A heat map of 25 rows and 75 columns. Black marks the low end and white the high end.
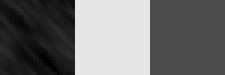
It is made of 1 by 3 panels. Panel 1,1: very low, slanting down to the right, faint in contrast. Panel 1,2: very high, flat. Panel 1,3: low, flat.
